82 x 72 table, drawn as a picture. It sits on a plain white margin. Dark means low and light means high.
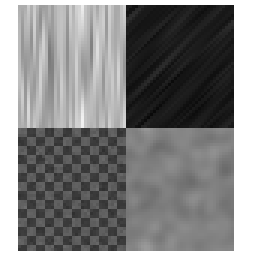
The table splits into 2 rows of 2 panels. Panel 1,1: high, streaked downward. Panel 1,2: very low, slanting up to the right, faint in contrast. Panel 2,1: low, checkered. Panel 2,2: middling, blotchy, faint in contrast.
